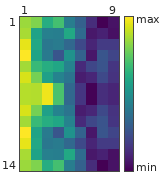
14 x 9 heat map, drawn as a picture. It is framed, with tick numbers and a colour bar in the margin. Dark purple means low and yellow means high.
Lone odd cells: none. Slope: up to the left. Mirror symmetry: top to bottom. Average level on the scale: 40%.
